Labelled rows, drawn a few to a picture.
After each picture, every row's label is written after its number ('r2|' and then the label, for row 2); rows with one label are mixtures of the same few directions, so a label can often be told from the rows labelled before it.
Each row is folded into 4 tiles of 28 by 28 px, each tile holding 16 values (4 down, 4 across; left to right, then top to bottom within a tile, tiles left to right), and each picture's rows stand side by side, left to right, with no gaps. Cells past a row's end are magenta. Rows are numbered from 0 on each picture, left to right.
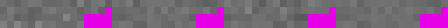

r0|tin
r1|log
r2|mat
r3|log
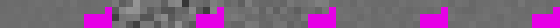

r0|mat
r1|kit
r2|log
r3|log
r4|kit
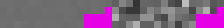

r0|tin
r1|kit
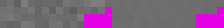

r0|log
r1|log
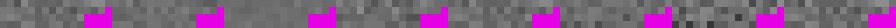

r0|log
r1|log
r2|kit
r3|mat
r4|log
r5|tin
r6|tin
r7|log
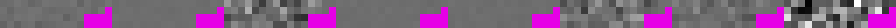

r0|tin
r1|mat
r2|mat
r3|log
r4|mat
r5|mat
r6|mat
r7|kit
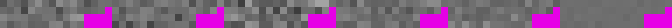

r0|mat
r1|tin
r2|log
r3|log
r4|tin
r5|tin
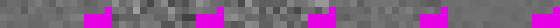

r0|mat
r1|mat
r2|log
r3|log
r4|tin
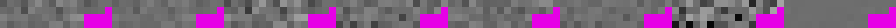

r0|mat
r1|mat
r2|mat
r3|tin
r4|log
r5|tin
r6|tin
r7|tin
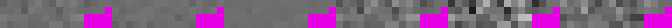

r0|mat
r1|tin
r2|mat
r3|mat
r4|mat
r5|mat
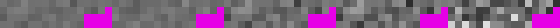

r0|kit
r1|kit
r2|kit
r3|kit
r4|tin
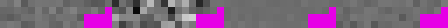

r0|log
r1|mat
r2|tin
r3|tin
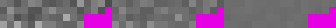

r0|tin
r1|tin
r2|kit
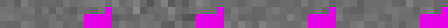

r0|log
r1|mat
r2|tin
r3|kit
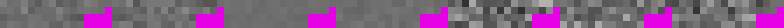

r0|mat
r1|log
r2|mat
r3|kit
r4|log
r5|tin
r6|mat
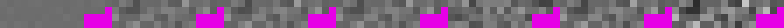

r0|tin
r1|kit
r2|kit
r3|kit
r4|log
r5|kit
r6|kit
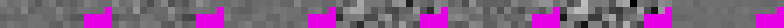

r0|mat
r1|mat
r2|kit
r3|kit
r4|log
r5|kit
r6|log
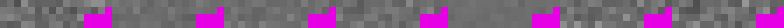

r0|log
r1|mat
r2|tin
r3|kit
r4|kit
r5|tin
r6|kit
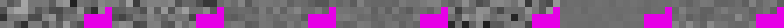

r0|kit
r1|log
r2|log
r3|log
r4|tin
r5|mat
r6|tin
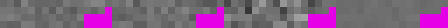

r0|log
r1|log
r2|mat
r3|mat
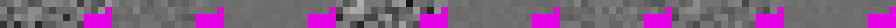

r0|tin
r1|mat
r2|kit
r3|kit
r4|log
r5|log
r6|kit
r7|log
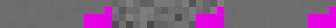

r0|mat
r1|tin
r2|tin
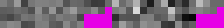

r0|log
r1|mat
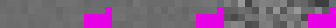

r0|mat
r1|log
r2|log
